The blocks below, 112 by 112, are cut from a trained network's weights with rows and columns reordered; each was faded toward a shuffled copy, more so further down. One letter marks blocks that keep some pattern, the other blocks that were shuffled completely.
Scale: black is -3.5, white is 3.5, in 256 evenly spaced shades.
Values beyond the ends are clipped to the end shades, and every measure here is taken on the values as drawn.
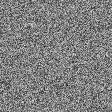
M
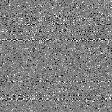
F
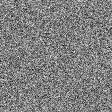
M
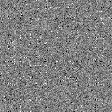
F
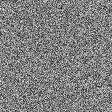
M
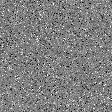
M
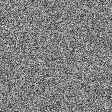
M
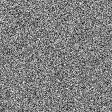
M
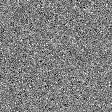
M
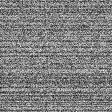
F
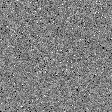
M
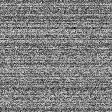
F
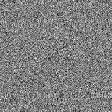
F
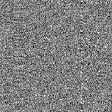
F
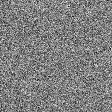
M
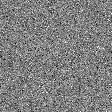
M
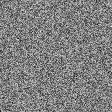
M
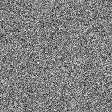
F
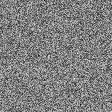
M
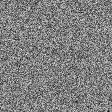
M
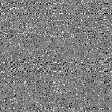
F
